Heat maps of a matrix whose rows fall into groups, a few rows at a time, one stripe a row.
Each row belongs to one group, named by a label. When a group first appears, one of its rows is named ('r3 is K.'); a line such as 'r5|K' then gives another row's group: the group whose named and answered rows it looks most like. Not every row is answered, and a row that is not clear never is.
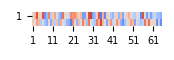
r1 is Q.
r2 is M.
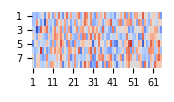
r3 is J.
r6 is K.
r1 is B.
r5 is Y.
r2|Y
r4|K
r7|Y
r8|Y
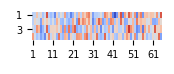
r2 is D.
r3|Y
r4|B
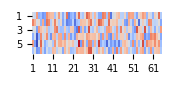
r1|B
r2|M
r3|D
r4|J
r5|K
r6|J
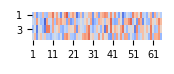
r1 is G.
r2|Y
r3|D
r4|J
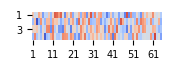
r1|K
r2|D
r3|M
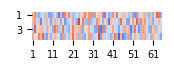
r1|J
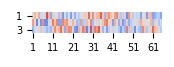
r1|M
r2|G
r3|K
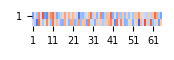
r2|D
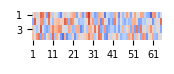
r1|Q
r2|Q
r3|K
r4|M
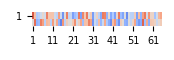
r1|B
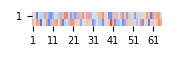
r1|J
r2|Y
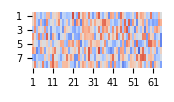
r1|D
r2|B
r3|J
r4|M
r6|Q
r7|D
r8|G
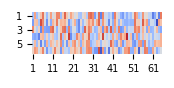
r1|Q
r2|Q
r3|G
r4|J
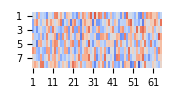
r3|D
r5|D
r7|B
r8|Q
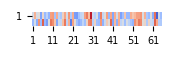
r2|G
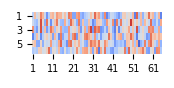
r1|K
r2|D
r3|K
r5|K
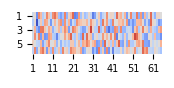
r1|D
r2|J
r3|Q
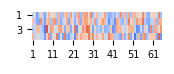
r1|B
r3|Y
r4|M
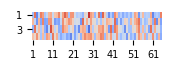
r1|Q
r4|M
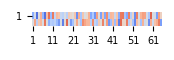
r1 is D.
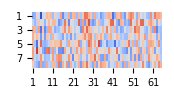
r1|Y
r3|G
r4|M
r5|K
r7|K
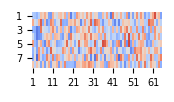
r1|J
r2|K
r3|J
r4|B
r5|B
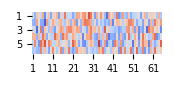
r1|M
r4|Q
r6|J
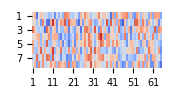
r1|J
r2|G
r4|M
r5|M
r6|K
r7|M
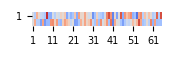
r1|Y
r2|G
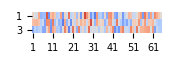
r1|Y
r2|M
